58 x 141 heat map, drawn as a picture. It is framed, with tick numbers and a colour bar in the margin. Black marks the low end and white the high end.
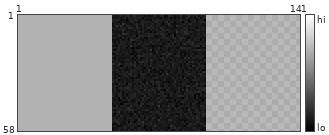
It is made of 1 by 3 panels. Panel 1,1: high, flat. Panel 1,2: very low, fine-grained, faint in contrast. Panel 1,3: high, checkered, faint in contrast.
